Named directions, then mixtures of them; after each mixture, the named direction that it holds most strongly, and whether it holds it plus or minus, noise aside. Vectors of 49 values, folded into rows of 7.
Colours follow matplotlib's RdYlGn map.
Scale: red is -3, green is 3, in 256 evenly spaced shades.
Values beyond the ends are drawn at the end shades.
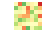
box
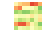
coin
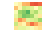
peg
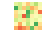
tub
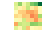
peg, minus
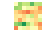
coin, minus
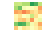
coin, minus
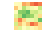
peg, plus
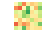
box, minus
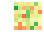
tub, plus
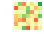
box, minus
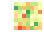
tub, plus
